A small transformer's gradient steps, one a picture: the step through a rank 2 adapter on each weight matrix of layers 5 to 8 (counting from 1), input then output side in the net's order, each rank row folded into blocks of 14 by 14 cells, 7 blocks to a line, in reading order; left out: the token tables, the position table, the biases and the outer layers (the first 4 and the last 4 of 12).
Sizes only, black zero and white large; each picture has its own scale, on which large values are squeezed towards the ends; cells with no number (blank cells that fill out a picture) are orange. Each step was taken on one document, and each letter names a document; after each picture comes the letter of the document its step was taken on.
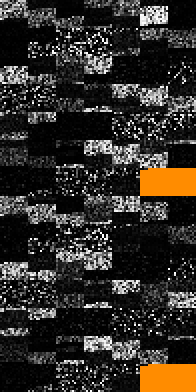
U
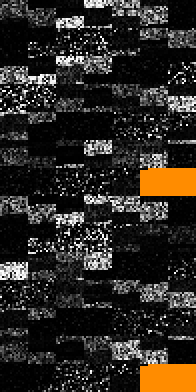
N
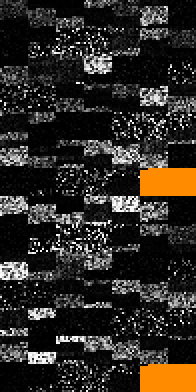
U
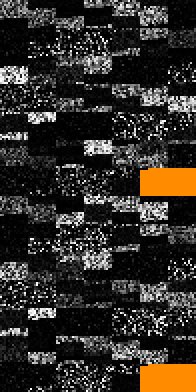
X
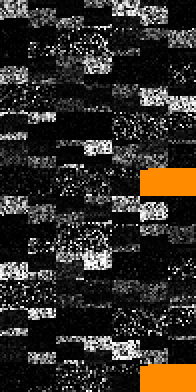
X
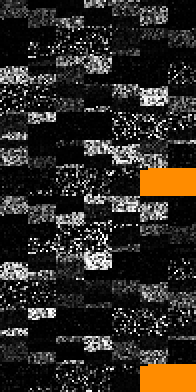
X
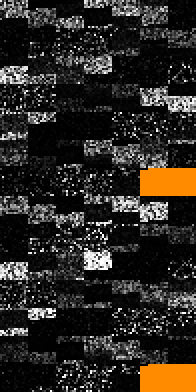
X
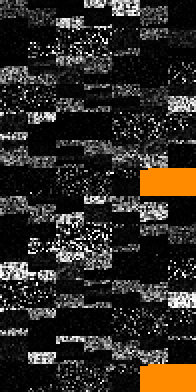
U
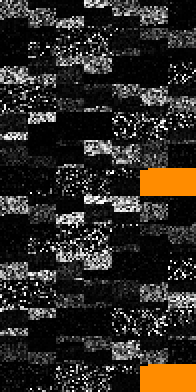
X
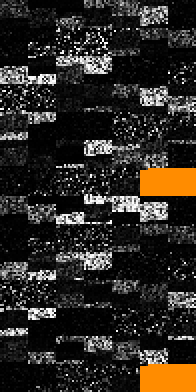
N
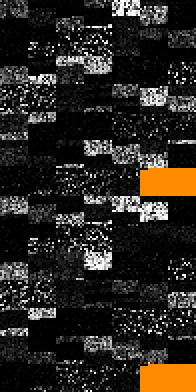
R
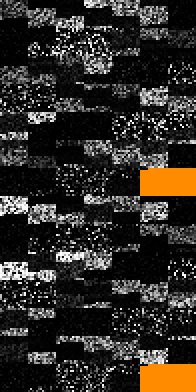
U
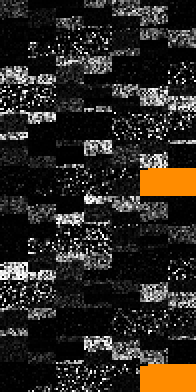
N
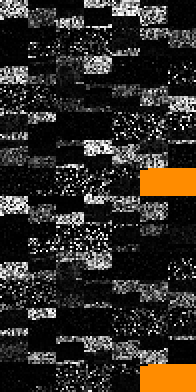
X
